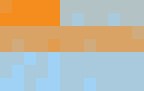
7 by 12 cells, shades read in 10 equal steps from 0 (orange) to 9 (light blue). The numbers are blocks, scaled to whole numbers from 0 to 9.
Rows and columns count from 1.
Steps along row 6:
up down same up down same same same same same same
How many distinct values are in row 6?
2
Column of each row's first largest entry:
6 7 12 2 3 2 1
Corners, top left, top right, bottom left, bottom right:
1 7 9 8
